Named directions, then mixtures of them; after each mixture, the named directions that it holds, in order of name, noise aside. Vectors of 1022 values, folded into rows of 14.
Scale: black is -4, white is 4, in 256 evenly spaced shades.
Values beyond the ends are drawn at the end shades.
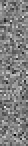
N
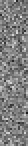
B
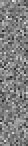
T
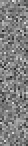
T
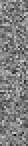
N, T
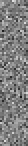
T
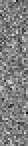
B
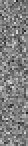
B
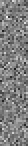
T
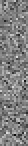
B, N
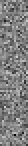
N, T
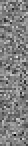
N, T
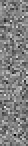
N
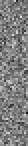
B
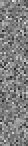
T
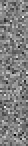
N
